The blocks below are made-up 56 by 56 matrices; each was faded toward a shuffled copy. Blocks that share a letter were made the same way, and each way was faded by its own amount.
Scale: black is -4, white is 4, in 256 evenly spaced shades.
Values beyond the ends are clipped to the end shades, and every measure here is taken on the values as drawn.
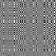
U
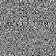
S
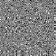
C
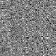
C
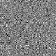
S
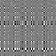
U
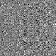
C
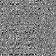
C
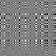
U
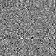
S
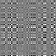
U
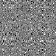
C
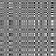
U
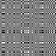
U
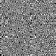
S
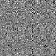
C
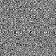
S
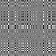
U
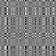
U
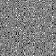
C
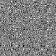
S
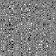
C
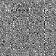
C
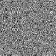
S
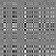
U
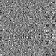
S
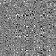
C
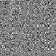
C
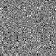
C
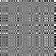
U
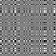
U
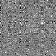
C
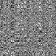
S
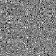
C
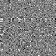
S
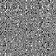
C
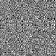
S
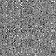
S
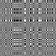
U
